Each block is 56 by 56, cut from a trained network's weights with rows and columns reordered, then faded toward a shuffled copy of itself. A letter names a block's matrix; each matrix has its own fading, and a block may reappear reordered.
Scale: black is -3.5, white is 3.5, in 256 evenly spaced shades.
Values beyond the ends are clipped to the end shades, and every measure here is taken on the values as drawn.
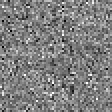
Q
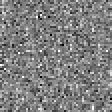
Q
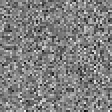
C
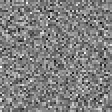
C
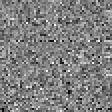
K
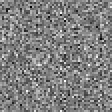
C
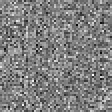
C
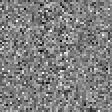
Q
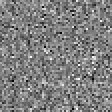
Q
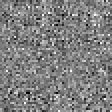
K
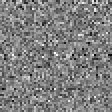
K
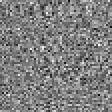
C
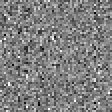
Q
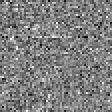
K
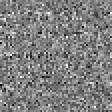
K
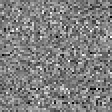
K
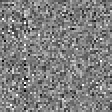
Q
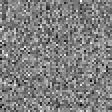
C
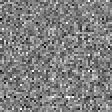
K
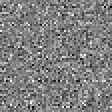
K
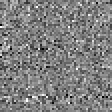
K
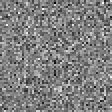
C
